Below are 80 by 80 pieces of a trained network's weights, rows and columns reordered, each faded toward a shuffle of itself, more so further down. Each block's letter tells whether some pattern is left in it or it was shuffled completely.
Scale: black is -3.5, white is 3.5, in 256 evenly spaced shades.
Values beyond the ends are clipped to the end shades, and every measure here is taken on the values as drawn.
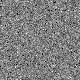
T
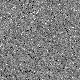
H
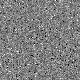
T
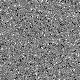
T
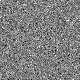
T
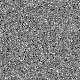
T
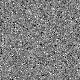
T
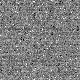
T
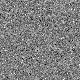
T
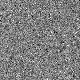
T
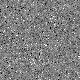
H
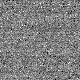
T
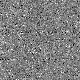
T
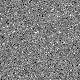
H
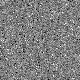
H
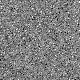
H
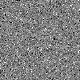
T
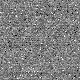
T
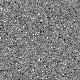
H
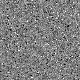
H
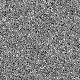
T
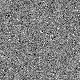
H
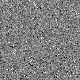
H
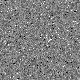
H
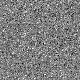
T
